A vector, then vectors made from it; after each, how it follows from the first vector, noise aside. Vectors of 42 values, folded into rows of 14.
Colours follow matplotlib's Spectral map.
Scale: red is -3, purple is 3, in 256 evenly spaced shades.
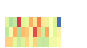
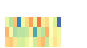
sign-scrambled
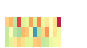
sign-scrambled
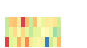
wrapped around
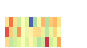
wrapped around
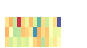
sign-scrambled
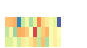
sign-scrambled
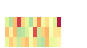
sign-scrambled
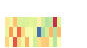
wrapped around
